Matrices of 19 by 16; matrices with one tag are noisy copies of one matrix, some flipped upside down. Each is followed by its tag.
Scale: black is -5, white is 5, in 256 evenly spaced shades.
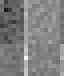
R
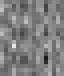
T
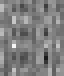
T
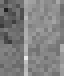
R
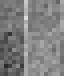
R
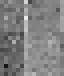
R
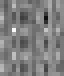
T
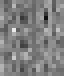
T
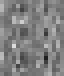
T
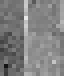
R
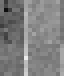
R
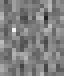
T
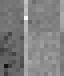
R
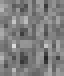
T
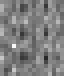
T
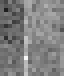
R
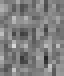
T
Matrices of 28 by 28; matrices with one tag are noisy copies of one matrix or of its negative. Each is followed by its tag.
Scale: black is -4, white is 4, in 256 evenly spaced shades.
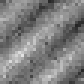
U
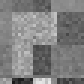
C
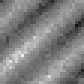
U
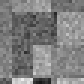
C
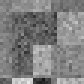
C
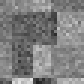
C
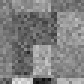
C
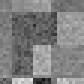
C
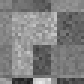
C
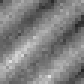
U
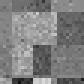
C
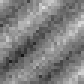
U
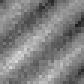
U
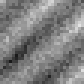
U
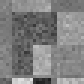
C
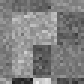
C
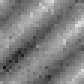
U
